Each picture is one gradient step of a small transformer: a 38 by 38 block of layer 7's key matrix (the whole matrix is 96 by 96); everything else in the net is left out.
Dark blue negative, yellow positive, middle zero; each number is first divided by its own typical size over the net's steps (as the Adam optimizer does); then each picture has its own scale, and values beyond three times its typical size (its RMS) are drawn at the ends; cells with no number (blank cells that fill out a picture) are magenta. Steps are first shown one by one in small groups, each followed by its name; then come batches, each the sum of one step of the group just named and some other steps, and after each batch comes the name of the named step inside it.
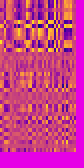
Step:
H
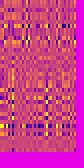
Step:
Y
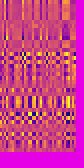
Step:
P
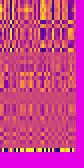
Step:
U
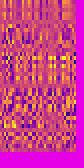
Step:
P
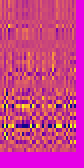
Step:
U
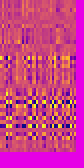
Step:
U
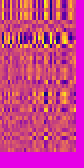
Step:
H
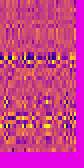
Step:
H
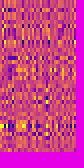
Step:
Y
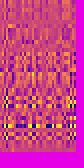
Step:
P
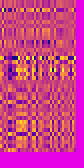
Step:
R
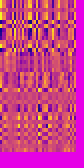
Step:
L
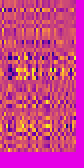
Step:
R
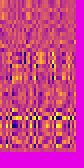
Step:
L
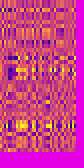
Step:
R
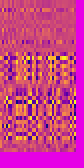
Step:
R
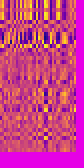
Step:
L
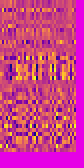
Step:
R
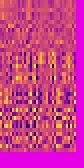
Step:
L
